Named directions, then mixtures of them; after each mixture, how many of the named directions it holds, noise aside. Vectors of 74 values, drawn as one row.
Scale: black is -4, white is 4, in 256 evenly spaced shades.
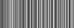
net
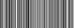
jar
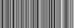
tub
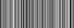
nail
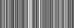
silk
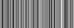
one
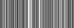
one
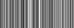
three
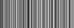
two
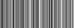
three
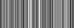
two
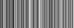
three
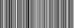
one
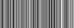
one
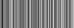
two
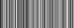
three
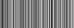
two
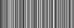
two
